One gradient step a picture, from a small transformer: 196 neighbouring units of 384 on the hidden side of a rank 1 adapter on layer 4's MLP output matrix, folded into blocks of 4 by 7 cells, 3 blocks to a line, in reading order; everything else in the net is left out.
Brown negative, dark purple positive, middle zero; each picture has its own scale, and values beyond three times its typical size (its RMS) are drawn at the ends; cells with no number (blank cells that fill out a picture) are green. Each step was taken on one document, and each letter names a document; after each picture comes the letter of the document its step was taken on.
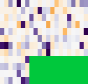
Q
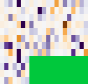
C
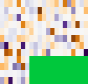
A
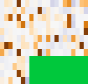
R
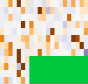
A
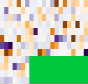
A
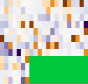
A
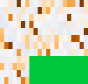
R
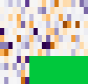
Q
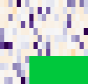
Q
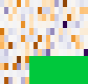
C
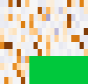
Q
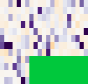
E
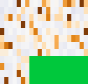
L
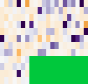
R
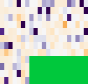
L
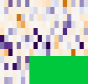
C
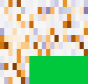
R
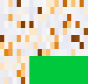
L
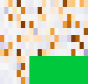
L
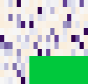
C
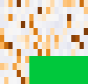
A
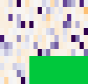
L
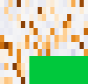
E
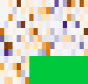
L
